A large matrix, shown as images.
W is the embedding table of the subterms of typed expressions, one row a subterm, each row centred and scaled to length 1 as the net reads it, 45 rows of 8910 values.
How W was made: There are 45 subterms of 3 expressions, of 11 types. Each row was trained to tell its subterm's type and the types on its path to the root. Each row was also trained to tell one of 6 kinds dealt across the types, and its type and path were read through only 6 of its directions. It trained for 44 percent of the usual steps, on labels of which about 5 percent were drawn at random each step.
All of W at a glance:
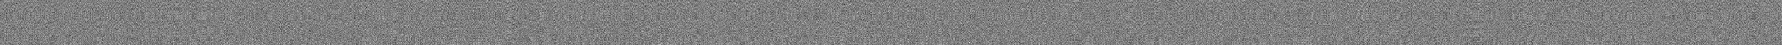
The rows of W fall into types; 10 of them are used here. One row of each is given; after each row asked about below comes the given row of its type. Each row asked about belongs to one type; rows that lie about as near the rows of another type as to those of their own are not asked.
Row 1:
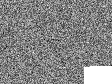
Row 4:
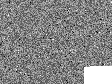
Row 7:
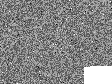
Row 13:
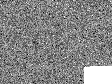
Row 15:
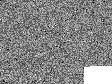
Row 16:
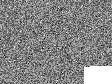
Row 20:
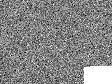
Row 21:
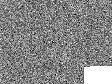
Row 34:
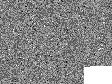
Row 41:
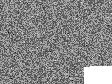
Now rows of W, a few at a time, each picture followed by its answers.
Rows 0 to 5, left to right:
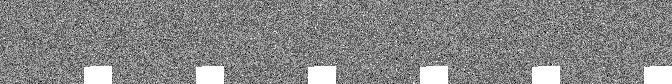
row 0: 41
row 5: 13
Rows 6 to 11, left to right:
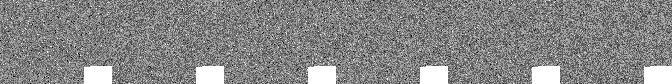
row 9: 13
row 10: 20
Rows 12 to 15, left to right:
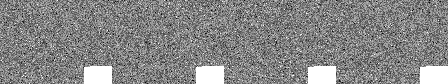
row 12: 15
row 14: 1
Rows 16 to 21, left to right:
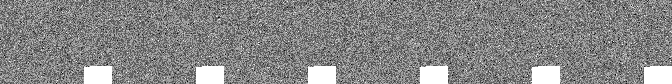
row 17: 13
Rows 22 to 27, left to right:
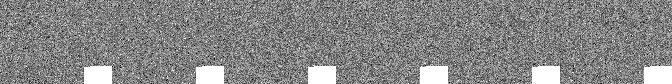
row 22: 7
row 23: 41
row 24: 1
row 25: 15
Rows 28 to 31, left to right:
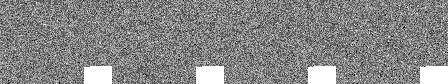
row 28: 13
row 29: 7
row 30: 1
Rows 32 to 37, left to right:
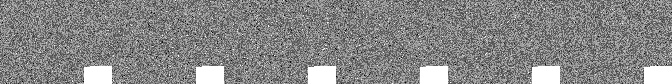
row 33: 1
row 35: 15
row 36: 15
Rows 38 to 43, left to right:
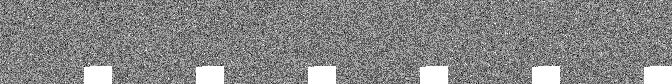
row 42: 7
